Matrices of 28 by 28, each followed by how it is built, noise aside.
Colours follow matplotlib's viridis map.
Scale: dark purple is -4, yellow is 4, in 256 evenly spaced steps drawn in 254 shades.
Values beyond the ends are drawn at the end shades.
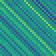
Toeplitz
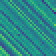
Toeplitz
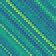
Toeplitz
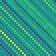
Toeplitz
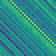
Toeplitz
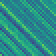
Toeplitz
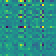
low rank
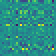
low rank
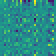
low rank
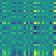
low rank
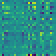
low rank
